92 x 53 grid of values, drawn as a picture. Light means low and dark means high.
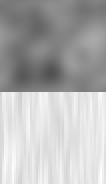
It is made of 2 by 1 panels. Panel 1,1: middling, smooth. Panel 2,1: very low, streaked downward, faint in contrast.
